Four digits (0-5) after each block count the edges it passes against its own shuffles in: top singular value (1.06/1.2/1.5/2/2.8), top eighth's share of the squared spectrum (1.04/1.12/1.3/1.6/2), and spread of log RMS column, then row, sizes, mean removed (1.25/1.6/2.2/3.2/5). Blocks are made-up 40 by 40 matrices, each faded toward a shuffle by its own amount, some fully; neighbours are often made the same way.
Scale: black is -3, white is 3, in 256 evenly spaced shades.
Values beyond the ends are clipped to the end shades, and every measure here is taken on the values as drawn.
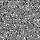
0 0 0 0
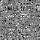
3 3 1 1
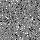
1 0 0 0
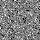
1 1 0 0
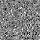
2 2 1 0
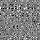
3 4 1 2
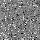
2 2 0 0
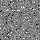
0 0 0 0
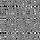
4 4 2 3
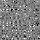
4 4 1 2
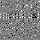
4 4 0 2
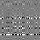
4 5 1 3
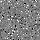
0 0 0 0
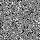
1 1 0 0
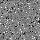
0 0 0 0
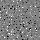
0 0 1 0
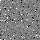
1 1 0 1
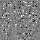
2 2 1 1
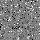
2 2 0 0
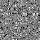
2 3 0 1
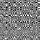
3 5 2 3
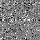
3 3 1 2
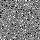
0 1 0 0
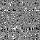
3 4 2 2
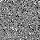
2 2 0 0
